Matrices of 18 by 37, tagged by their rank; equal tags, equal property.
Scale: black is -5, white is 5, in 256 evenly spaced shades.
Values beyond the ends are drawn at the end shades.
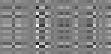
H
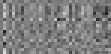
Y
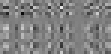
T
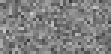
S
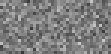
S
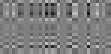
H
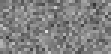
S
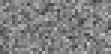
S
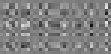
T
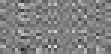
Y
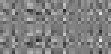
T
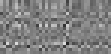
Y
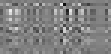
T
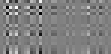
H
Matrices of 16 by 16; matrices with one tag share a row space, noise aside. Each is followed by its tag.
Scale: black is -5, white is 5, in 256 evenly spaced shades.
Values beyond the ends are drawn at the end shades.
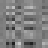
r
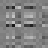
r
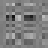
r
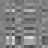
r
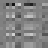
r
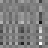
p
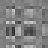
r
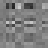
r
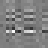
r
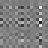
p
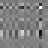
p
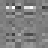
r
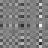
p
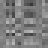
r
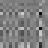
p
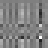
p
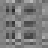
r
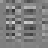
r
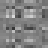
r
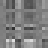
r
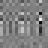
p
